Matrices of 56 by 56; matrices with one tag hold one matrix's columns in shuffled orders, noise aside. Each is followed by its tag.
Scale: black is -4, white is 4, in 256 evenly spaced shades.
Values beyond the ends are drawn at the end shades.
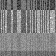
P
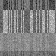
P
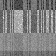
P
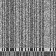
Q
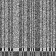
Q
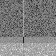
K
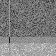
K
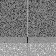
K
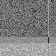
K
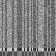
Q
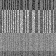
P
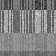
P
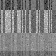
P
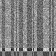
Q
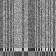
Q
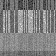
P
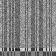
Q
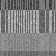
P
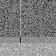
K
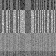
P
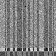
Q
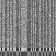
Q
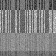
P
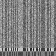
Q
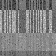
P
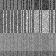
P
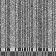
Q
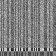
Q
